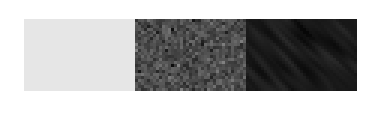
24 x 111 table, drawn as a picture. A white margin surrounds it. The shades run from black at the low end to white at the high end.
It is made of 1 by 3 panels. Panel 1,1: very high, flat. Panel 1,2: low, fine-grained. Panel 1,3: very low, slanting down to the right, faint in contrast.
